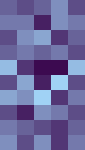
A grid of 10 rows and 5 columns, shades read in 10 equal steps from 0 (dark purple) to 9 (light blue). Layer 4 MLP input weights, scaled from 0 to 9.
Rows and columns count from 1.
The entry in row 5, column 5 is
8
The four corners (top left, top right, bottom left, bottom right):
4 3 6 5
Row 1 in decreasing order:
6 4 4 3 3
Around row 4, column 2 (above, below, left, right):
6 2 4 4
